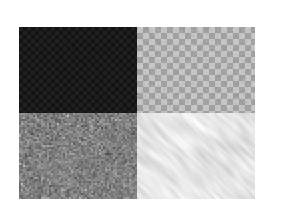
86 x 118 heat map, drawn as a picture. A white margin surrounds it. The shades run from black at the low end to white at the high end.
It is made of 2 by 2 panels. Panel 1,1: very low, checkered, faint in contrast. Panel 1,2: high, checkered. Panel 2,1: middling, fine-grained. Panel 2,2: very high, slanting down to the right, faint in contrast.
